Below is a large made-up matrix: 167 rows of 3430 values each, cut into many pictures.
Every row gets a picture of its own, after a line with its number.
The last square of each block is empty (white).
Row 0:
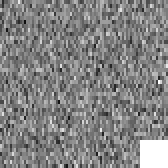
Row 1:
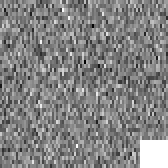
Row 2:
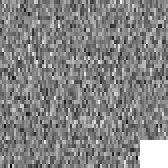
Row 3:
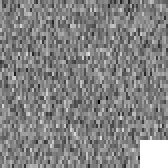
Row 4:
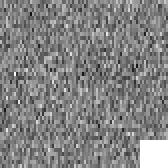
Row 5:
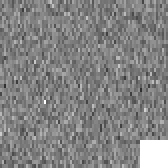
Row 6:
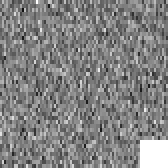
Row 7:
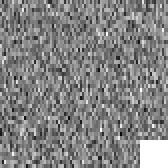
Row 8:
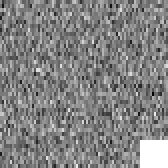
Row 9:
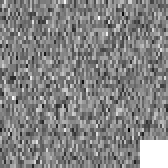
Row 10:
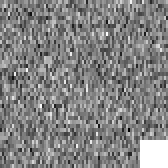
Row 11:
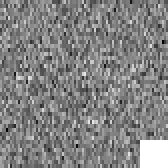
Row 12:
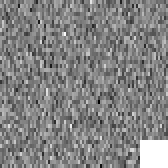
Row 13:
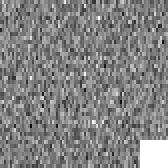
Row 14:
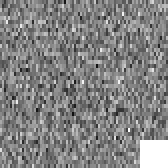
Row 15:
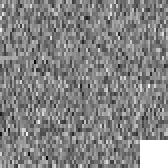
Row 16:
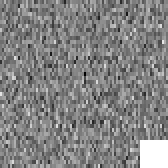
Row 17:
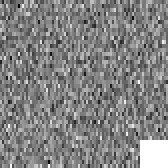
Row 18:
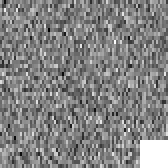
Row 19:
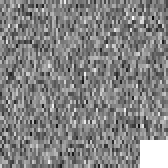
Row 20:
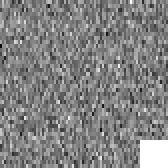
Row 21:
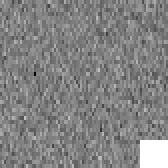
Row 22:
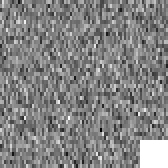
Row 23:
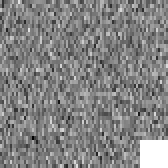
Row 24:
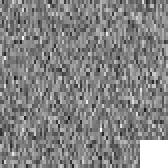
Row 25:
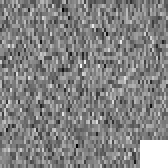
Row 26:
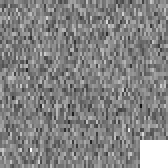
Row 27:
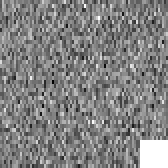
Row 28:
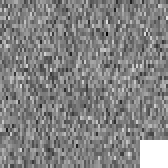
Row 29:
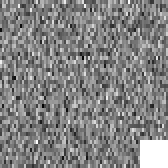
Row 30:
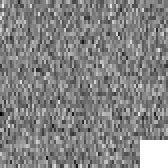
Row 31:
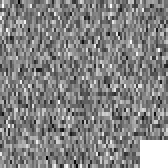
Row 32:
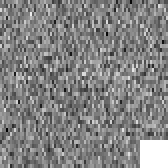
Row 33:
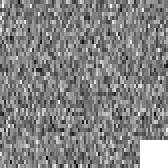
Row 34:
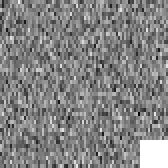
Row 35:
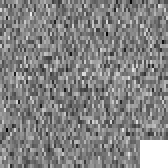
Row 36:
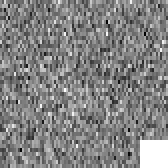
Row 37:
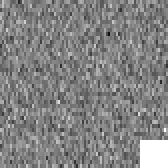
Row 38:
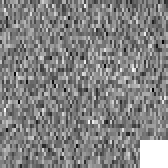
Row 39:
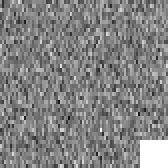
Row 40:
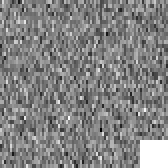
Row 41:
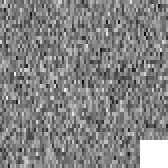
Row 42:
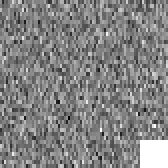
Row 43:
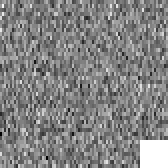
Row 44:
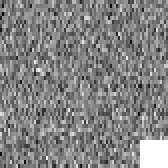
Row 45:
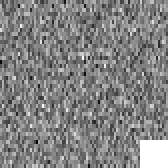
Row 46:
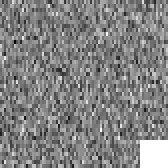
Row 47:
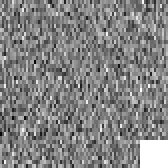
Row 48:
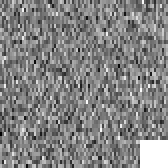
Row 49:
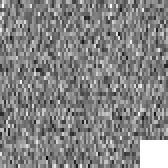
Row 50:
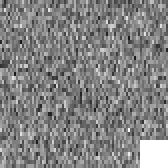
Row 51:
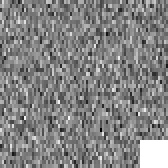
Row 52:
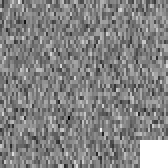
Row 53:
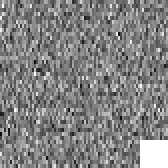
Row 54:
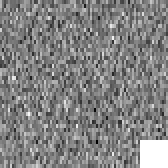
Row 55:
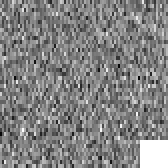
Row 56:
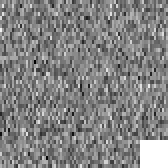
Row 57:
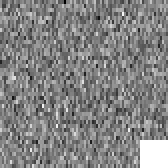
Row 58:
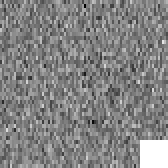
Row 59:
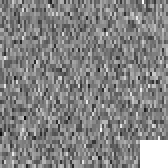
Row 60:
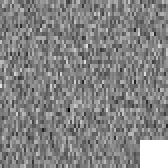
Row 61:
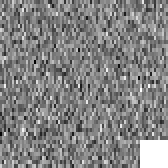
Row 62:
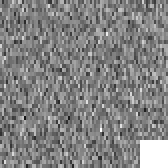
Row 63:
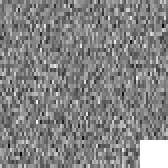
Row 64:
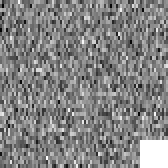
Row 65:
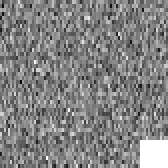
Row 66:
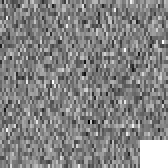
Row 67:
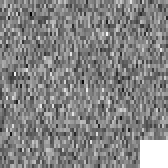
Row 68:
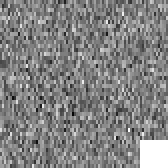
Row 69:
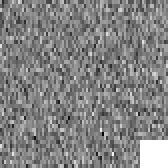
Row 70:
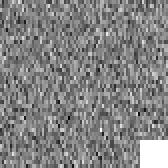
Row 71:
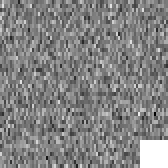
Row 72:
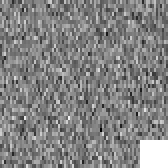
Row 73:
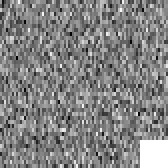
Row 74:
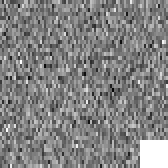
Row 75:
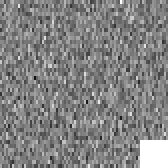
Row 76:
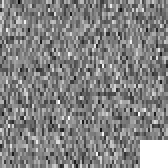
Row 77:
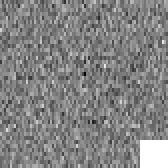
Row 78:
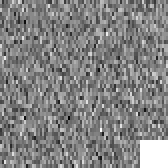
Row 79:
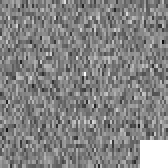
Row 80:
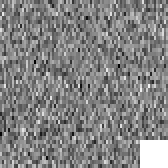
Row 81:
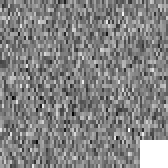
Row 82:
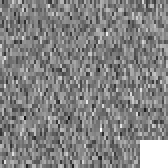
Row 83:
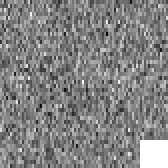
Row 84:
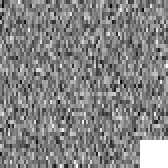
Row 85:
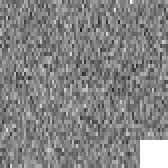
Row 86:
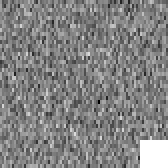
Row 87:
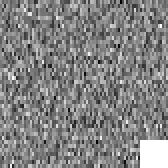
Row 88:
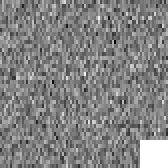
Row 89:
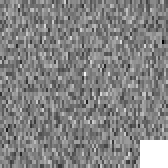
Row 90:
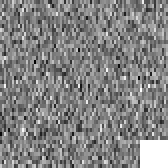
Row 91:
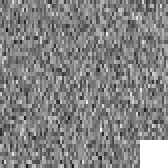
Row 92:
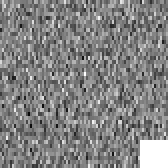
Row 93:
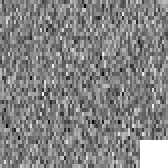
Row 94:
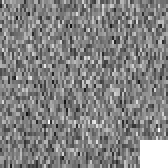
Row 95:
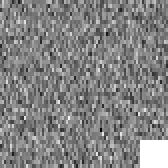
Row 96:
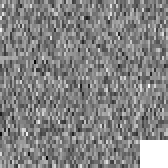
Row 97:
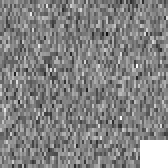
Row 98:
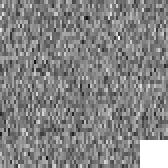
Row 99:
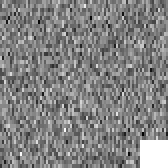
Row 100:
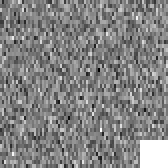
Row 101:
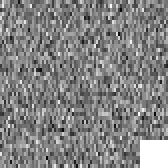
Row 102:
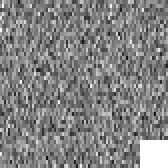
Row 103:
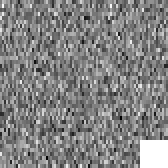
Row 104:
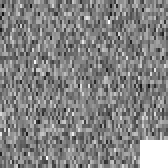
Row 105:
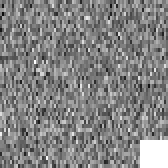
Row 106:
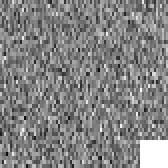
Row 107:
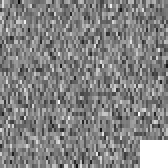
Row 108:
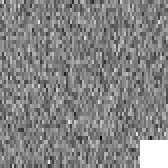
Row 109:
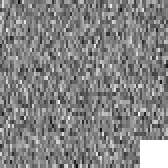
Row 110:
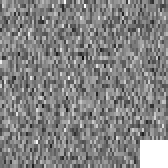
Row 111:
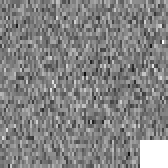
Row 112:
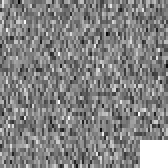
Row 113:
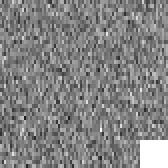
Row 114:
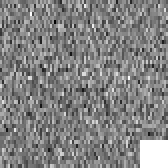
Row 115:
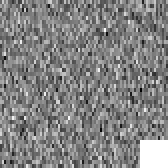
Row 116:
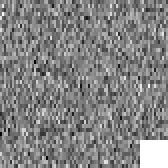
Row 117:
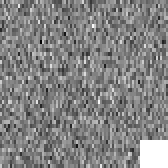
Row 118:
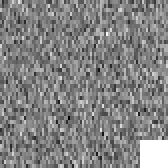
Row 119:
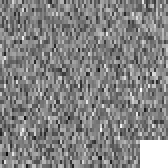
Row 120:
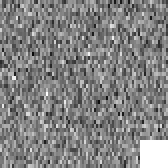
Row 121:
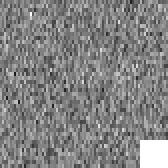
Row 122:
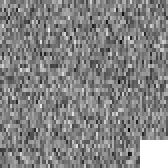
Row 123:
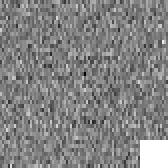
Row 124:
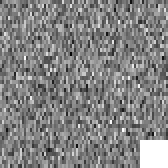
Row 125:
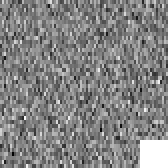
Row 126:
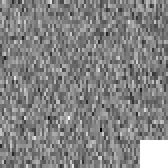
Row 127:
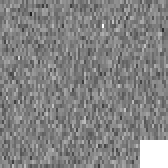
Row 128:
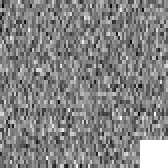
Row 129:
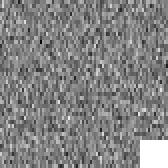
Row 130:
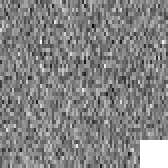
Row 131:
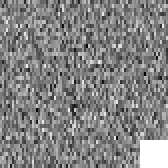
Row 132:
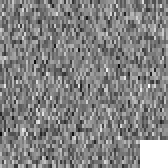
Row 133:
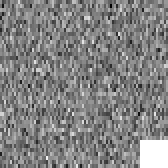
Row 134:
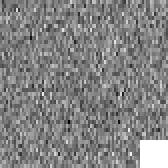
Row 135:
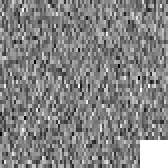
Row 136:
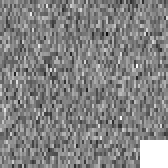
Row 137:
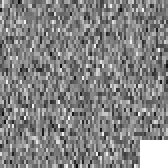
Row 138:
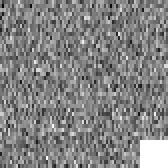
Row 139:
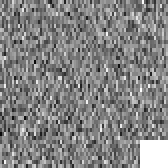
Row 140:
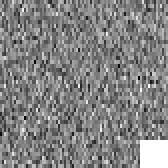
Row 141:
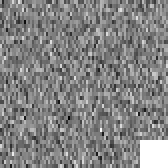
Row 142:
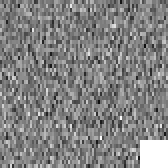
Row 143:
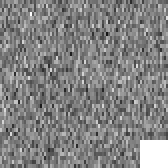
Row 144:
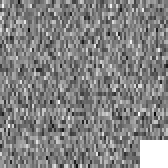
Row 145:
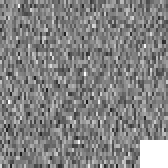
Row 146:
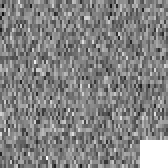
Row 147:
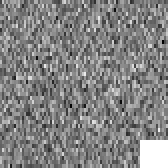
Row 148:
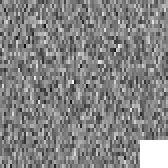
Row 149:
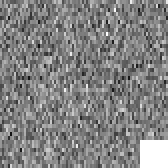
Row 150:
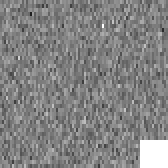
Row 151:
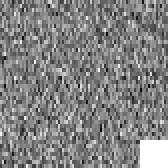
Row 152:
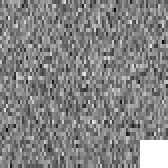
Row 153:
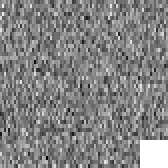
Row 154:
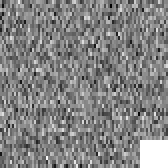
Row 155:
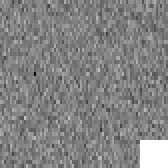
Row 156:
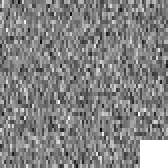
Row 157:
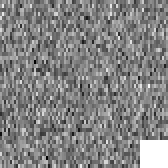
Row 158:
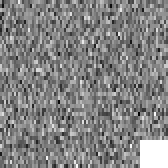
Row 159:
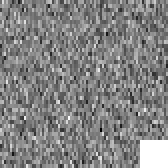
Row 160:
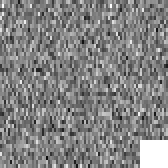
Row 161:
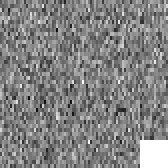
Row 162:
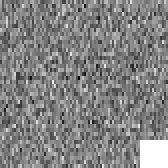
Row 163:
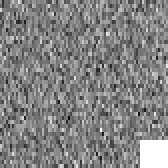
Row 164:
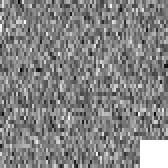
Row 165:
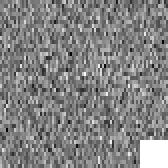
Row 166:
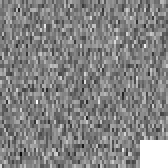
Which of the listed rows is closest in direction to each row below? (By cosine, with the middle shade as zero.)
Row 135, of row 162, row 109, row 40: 162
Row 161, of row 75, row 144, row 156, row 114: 114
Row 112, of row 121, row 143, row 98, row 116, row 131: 98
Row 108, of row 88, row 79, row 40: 88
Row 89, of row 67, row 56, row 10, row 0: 67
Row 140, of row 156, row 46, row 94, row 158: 46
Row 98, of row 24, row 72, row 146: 24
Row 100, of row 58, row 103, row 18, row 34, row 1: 34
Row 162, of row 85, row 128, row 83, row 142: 85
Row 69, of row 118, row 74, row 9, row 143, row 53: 118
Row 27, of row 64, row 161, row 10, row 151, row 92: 92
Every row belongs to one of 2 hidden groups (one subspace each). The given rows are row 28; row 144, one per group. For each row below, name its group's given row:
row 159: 144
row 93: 28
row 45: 28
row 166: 28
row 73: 144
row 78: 144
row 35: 28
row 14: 28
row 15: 144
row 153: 144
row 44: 144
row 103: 144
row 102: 144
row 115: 144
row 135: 144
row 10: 28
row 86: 28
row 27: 28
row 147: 28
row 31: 144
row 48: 144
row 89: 28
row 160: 144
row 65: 144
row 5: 144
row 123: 28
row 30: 144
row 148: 28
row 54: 28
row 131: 28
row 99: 28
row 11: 28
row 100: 144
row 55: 144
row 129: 144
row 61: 144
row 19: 28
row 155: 144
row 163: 144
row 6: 144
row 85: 28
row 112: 144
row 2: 28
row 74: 28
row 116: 144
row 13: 28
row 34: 144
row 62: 144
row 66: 28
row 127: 28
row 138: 144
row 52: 144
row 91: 144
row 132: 144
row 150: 28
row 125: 144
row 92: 28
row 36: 28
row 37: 144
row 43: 144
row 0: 144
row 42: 144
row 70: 144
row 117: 28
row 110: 28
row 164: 144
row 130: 28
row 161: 28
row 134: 28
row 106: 144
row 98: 144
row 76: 144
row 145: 28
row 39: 144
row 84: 144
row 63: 28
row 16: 28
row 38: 28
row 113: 144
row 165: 28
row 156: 144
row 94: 28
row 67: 28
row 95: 144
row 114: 28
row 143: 28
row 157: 144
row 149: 28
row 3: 28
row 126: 144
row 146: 144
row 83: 28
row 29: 28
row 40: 144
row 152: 28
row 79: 28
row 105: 144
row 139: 144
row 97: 28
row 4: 28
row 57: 28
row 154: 144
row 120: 28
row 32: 28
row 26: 28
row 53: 144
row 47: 144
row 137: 144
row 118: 144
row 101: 144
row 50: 28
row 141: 144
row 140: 144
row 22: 144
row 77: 28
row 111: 28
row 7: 144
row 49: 144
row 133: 144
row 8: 144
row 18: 28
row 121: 28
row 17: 28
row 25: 28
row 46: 144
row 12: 28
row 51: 144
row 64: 144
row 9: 28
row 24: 144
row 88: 28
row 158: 144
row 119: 144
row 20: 144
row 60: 28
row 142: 28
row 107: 144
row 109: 144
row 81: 28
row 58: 28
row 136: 28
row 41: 28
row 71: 144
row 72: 144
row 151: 144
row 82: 144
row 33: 144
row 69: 144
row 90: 144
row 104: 144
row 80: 144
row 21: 144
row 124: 28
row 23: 144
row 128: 144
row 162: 28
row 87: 28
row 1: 28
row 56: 144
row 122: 28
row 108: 28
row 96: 144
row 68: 28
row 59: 144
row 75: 28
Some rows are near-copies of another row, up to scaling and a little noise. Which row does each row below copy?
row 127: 150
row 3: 86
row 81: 68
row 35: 32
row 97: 136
